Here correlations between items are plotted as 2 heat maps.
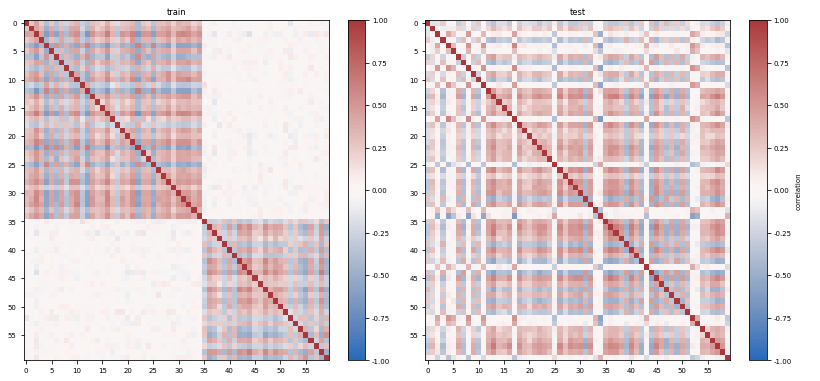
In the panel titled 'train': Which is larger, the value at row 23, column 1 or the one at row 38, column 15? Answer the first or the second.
the first
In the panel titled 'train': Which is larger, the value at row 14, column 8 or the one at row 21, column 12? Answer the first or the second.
the first
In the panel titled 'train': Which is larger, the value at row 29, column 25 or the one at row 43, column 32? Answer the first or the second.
the second
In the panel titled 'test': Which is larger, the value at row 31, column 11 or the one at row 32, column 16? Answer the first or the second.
the second
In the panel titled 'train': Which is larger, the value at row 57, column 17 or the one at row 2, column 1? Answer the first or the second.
the second
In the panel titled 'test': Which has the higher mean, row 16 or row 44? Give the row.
16
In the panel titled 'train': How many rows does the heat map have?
60
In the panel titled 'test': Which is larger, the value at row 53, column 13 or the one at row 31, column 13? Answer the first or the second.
the first
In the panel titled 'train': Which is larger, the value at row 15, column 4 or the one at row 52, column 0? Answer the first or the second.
the second
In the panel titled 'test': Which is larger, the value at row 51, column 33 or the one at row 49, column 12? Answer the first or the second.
the first
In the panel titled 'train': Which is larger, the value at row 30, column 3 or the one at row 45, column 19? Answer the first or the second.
the first
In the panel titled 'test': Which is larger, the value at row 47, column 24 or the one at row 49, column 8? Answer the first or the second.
the second
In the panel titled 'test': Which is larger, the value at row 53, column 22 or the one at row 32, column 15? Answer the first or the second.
the second
